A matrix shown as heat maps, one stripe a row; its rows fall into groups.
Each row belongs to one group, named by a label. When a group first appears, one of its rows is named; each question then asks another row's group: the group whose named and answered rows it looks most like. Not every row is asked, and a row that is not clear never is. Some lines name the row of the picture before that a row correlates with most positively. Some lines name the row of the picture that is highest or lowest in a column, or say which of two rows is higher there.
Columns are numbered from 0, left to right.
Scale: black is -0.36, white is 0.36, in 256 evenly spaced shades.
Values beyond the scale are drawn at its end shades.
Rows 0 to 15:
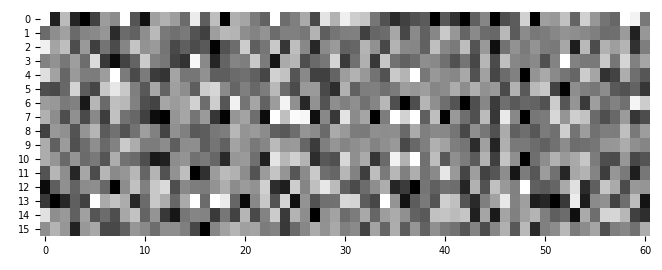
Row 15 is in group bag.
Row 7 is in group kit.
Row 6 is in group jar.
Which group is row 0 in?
jar
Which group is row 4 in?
kit
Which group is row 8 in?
bag
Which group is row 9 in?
jar
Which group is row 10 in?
kit
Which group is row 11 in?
bag
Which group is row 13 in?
jar
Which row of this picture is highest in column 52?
3
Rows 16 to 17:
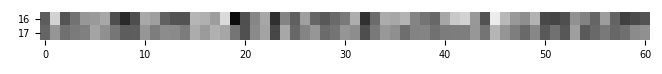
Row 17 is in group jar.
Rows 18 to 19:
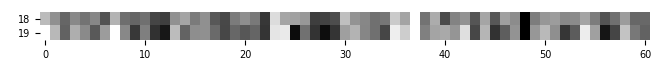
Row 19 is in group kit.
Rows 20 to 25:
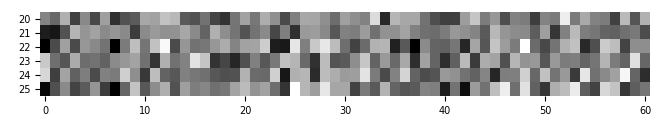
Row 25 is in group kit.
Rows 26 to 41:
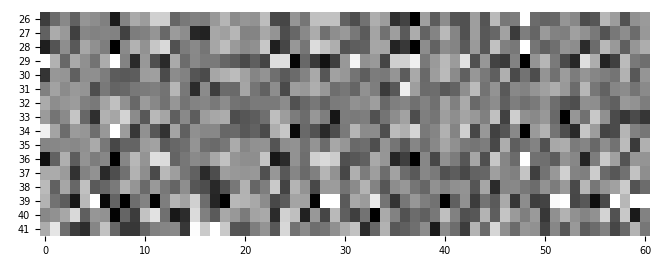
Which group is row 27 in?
bag
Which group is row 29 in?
kit
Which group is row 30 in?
bag
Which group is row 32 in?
kit
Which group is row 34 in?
kit
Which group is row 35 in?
bag
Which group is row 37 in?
bag
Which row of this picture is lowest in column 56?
29
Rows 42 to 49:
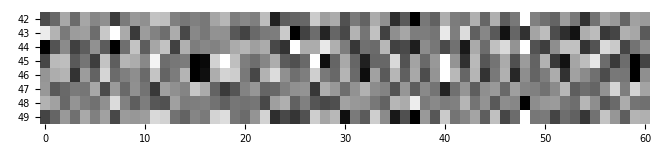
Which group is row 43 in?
kit
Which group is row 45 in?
bag
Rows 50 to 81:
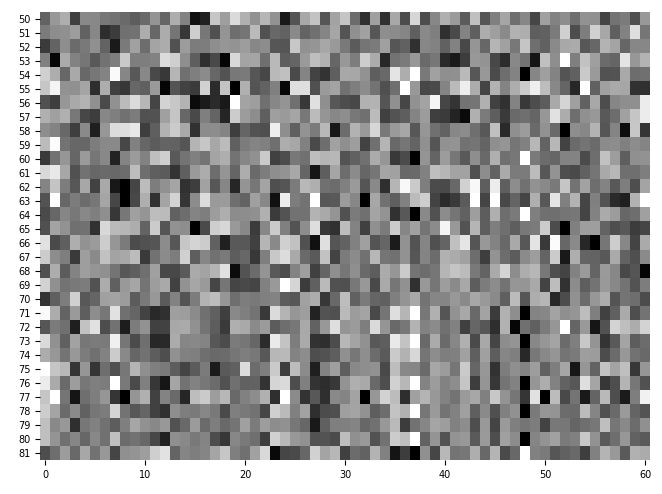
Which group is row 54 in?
kit
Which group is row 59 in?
jar
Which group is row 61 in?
jar
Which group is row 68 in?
jar
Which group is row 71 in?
kit
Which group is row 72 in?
bag
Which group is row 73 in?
kit
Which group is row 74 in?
kit
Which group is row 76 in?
kit
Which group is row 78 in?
kit
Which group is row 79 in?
jar
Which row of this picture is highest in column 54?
55
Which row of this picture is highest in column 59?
51
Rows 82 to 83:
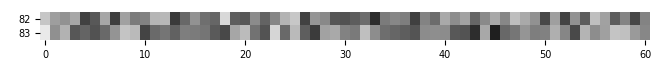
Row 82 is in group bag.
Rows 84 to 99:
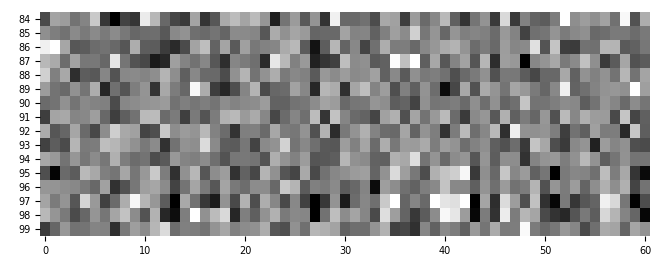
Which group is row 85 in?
kit
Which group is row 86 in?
jar
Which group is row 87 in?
kit
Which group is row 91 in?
bag
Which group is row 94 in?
kit
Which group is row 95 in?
jar
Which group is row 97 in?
jar
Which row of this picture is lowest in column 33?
96
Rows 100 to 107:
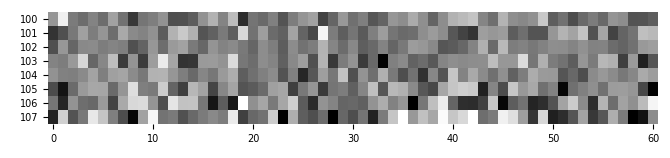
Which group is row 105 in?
jar
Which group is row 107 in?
jar
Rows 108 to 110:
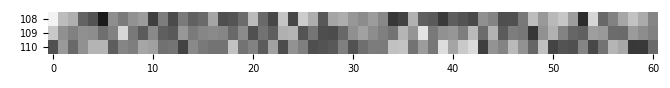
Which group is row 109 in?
kit
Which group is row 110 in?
jar
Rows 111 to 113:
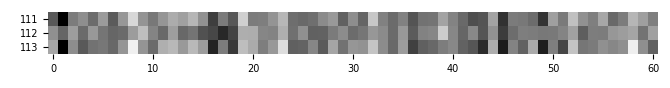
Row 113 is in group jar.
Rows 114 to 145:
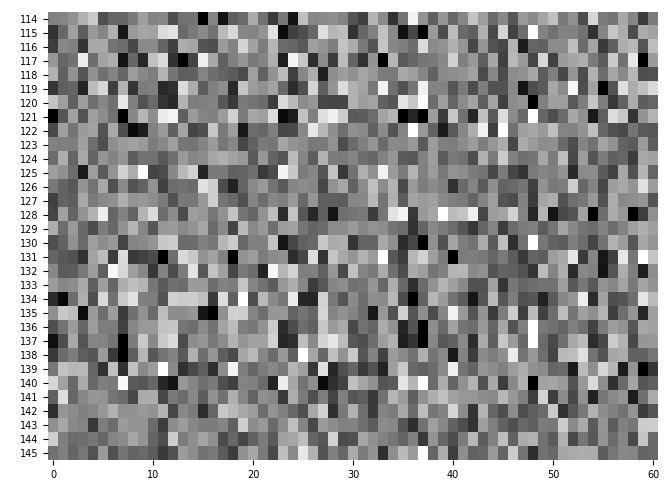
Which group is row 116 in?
bag
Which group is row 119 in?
bag
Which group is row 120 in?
kit
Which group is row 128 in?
jar
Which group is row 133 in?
jar
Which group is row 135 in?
bag
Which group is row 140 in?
kit
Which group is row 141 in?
jar
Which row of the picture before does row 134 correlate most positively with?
111
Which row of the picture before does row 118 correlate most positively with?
113
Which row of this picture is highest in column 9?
125
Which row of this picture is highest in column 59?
131
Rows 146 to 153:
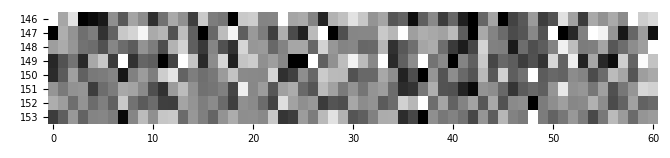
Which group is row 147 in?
bag
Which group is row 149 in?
bag
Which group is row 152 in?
kit
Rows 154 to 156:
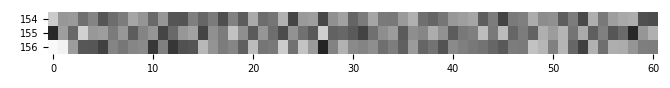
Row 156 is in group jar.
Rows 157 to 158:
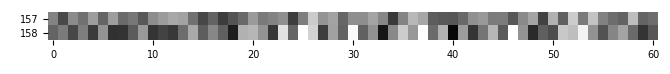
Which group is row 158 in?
kit
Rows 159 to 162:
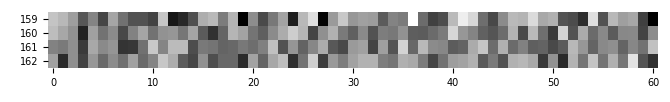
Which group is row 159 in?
jar
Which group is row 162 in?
jar
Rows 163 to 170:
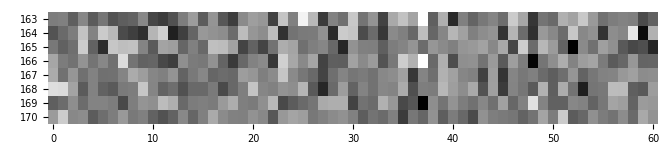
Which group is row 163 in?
kit
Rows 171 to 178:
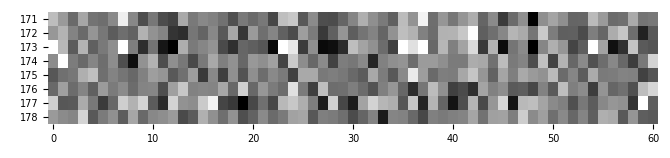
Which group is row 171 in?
kit
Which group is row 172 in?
jar
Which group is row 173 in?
kit
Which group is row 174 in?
jar
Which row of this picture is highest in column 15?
177
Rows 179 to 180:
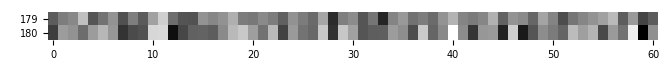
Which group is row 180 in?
bag
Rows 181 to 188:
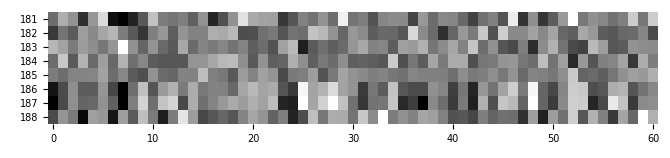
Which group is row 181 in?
bag
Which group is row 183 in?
kit
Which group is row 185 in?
bag
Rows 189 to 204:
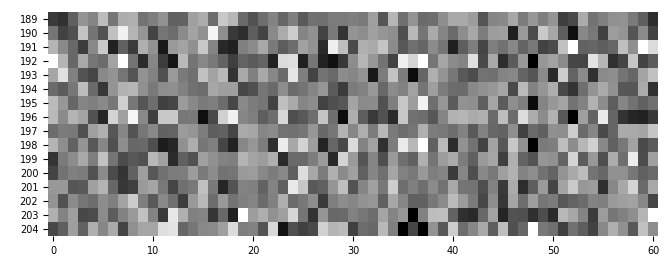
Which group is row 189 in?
jar
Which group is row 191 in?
bag
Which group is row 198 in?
kit
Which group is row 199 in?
bag
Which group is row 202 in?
jar
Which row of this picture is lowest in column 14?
199
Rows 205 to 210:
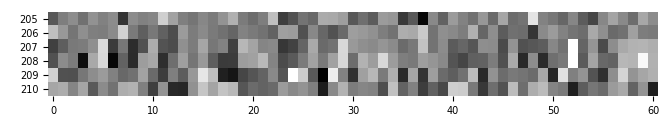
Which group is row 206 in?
kit
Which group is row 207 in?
bag
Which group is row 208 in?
bag
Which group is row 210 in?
jar
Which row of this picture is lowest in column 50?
209
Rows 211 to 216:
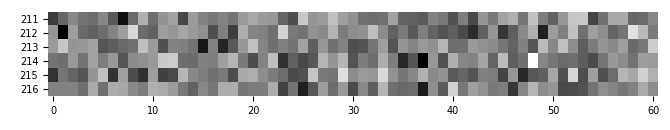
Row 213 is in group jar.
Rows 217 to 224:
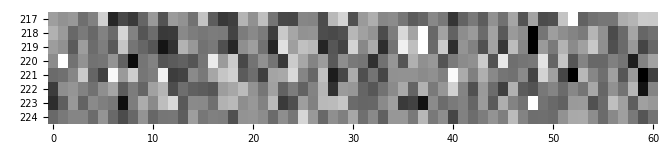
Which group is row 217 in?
bag
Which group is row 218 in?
kit
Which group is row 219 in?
kit
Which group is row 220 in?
jar
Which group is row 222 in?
bag
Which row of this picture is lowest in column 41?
217
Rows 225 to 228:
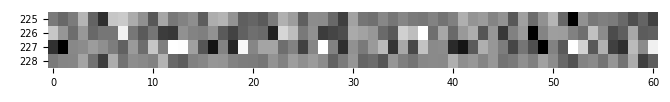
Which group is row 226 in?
kit
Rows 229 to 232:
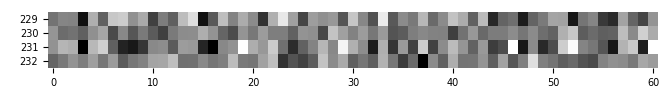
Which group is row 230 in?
bag
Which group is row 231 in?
bag
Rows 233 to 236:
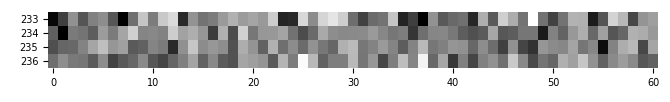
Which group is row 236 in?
kit
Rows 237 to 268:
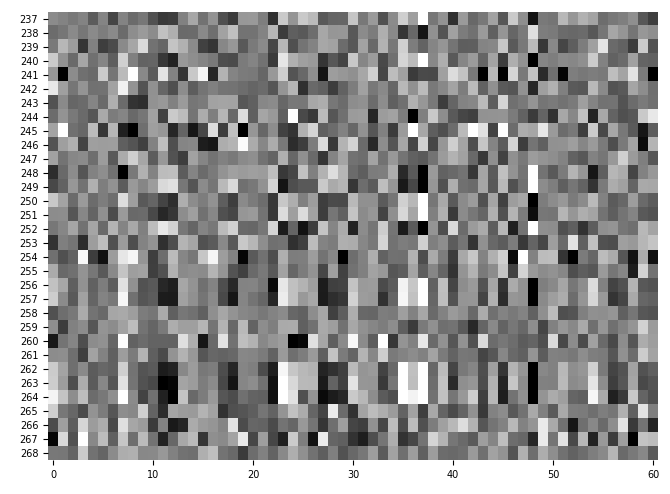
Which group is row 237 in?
kit
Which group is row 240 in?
kit
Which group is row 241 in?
jar
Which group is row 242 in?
kit
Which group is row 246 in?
bag
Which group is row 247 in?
jar
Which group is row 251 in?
kit
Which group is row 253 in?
bag
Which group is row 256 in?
kit
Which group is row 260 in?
bag
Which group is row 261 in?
bag
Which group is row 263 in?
kit
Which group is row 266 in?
jar
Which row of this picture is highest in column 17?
260
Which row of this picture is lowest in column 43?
241
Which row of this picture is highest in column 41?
266
